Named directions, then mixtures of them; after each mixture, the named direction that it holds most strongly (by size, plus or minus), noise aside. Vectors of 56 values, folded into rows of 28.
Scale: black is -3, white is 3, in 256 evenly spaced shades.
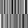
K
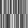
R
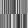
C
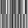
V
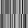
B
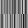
B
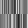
C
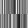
C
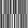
R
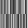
V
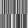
C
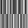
V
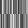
R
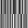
B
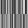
V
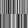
C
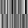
K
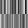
K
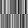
R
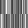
B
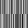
B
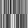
R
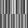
V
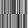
C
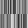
C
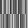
R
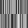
C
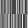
V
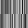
B
